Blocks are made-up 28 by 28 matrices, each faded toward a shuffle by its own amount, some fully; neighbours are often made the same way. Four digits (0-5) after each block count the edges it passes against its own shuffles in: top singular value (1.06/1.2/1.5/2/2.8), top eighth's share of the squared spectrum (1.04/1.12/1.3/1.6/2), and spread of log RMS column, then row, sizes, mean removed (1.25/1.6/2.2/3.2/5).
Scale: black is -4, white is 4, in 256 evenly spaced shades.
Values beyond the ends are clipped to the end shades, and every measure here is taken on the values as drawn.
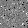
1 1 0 0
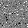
1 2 0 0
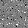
1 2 0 0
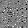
3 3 1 1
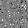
1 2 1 0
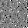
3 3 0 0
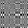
4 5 3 3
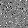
0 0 0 0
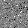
0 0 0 0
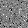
0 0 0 0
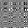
4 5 3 3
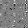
3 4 2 1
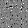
2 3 1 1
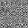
3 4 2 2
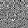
3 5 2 2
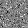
1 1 0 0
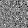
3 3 1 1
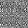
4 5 2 2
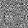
3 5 2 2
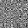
3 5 2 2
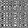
4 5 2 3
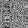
3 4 1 1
